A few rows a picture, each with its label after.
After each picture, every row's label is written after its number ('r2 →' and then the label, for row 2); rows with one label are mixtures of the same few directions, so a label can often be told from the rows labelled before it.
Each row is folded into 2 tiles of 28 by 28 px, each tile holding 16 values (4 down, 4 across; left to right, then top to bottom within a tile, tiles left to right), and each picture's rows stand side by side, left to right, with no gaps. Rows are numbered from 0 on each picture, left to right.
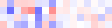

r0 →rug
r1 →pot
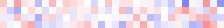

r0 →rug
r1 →rug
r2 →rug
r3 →rug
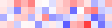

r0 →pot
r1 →rug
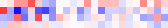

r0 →pot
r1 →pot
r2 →pot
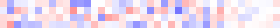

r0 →rug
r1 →pot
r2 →rug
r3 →rug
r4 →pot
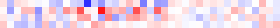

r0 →rug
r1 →pot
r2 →pot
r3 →pot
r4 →rug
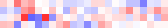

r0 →pot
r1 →rug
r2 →pot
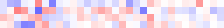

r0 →rug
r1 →pot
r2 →rug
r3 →pot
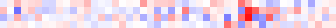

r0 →pot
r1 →pot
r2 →pot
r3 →pot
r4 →pot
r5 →pot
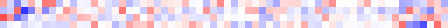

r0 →pot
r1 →rug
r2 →rug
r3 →rug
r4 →rug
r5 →rug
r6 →pot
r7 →rug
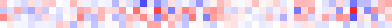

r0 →pot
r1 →pot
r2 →pot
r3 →pot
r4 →pot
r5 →pot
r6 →pot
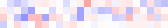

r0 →pot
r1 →pot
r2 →pot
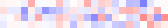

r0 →pot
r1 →pot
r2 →pot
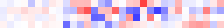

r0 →pot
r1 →rug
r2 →pot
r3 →rug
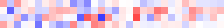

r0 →rug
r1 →pot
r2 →pot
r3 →pot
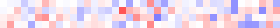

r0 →rug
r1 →pot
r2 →rug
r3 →pot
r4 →rug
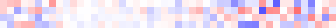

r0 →rug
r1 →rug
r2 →rug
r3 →rug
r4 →rug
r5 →pot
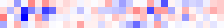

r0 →pot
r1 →rug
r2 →rug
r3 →pot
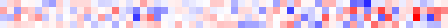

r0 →pot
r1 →pot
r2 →pot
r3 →rug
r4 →rug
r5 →rug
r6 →pot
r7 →pot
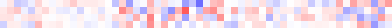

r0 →rug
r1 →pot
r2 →rug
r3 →pot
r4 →rug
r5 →pot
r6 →rug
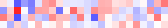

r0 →pot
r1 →pot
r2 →rug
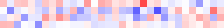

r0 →rug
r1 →pot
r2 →pot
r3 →pot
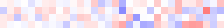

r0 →pot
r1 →rug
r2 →rug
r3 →rug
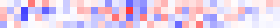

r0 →pot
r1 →rug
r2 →pot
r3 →rug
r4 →pot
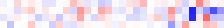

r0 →rug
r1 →pot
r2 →pot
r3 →pot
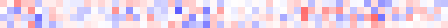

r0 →rug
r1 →pot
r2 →pot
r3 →rug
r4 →rug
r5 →pot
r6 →pot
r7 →pot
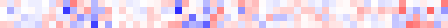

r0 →rug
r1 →rug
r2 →rug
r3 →rug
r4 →pot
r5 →pot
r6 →pot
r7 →rug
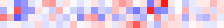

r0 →pot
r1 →pot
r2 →rug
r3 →pot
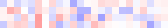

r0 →rug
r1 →pot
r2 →rug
